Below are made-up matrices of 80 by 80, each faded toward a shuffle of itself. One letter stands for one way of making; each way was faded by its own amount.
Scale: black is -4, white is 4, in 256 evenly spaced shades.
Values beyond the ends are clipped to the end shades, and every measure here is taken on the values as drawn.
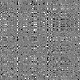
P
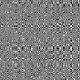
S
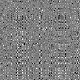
P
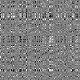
S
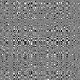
S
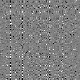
P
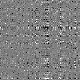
P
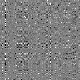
P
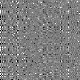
P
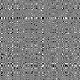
S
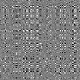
S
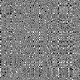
P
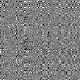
P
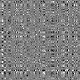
S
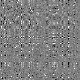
P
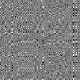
P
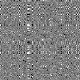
P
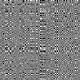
S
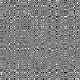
S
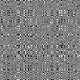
S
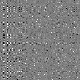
P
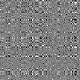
S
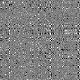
P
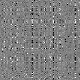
P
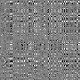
S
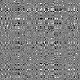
S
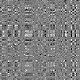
S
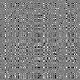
S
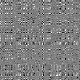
S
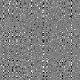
P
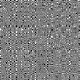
P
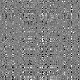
P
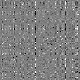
P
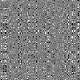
P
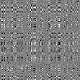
S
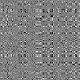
S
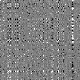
P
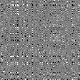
P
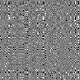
P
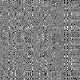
P
